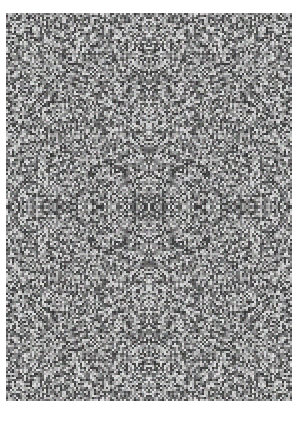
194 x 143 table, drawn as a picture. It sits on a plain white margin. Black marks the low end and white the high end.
No seam splits the table. It mirrors both left to right and top to bottom. The histogram is flat. The grain is fine, like static. There is no overall slope.
